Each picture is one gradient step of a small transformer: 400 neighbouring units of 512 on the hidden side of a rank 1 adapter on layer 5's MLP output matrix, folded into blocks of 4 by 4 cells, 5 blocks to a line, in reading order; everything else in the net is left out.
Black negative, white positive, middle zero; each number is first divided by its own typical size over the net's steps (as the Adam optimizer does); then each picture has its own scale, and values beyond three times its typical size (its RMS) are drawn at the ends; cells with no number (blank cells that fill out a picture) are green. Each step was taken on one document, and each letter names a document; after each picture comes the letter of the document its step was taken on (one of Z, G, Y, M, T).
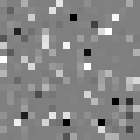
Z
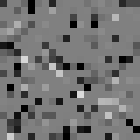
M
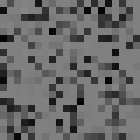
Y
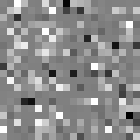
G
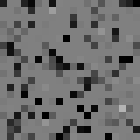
M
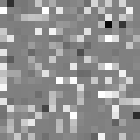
Y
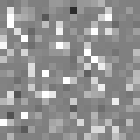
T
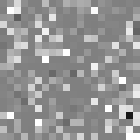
G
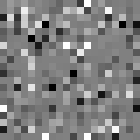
T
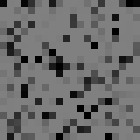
M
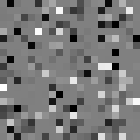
Y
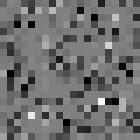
M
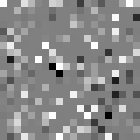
M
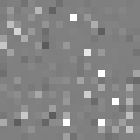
Z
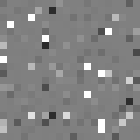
Z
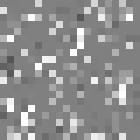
Y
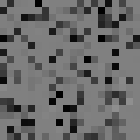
Y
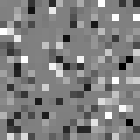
M
